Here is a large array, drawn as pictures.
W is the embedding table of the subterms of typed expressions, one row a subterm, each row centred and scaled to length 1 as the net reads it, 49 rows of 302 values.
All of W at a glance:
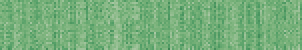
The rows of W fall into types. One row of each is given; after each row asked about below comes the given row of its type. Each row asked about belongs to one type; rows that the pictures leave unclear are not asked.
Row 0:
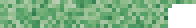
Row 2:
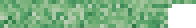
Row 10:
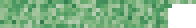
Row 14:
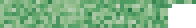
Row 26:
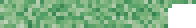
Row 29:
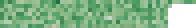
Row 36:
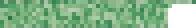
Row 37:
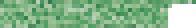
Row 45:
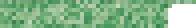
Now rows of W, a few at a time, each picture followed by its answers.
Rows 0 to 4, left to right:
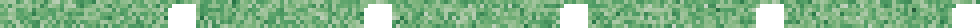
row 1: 36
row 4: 10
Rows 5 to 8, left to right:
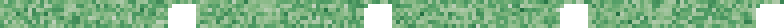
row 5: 36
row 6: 14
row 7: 37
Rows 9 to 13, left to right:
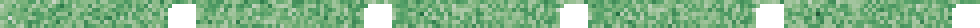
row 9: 26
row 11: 36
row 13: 14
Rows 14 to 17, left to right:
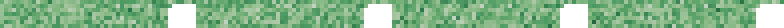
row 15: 45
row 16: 2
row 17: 37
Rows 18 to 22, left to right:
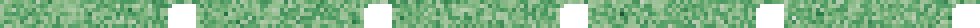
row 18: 14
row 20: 36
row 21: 14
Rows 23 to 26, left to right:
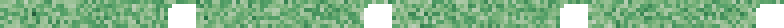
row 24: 26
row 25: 29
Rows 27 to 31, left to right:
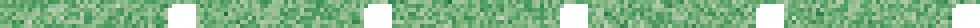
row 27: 45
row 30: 0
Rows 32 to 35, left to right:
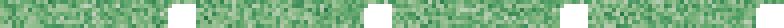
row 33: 10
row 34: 37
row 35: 29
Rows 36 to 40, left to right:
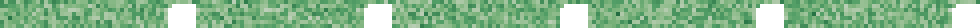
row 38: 29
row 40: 36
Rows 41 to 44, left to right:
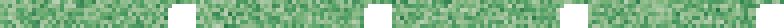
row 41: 0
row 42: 29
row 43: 29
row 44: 14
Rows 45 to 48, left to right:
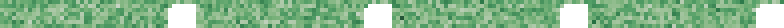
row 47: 37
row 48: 37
